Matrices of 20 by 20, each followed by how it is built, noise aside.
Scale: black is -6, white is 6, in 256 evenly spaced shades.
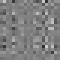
low rank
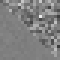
upper triangular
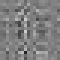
low rank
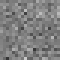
low rank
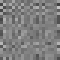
low rank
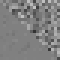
upper triangular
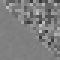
upper triangular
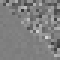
upper triangular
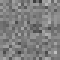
low rank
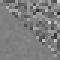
upper triangular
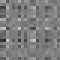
low rank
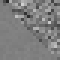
upper triangular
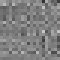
low rank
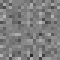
low rank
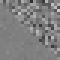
upper triangular
